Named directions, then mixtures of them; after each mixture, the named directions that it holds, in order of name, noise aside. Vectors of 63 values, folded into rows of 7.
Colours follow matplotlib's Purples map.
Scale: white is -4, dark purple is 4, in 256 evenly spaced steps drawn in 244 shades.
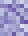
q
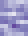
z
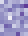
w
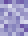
q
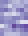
q, z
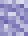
q, z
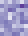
q, w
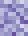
q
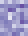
q, w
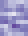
z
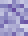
q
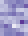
w, z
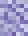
q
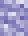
q, z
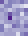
w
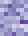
q, z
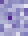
w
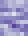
z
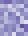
q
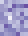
w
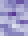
z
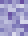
q, w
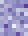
w, z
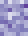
w, z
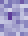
w, z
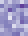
q, w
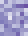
w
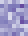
q, w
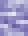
z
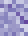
q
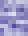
z
